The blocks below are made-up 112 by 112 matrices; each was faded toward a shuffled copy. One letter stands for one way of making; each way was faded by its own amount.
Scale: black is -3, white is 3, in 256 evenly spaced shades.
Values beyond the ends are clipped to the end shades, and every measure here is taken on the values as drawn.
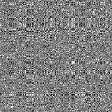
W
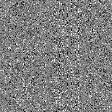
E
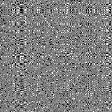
W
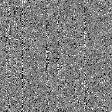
E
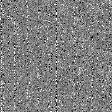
E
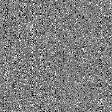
E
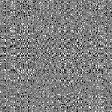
W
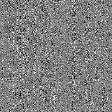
E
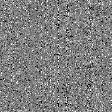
E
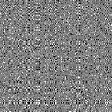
W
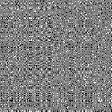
W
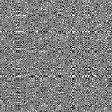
W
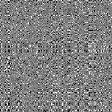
W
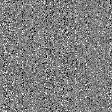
E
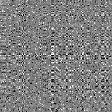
W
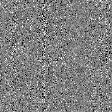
E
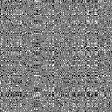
W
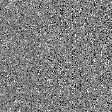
E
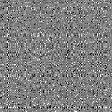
W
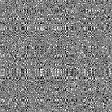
W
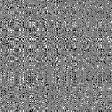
W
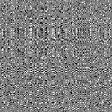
W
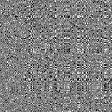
W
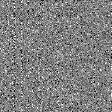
E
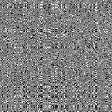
W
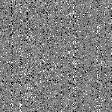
E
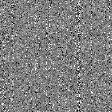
E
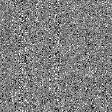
E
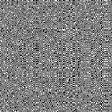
W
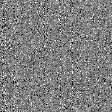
E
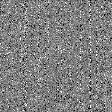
E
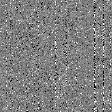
E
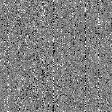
E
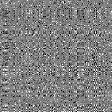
W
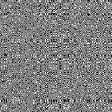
W
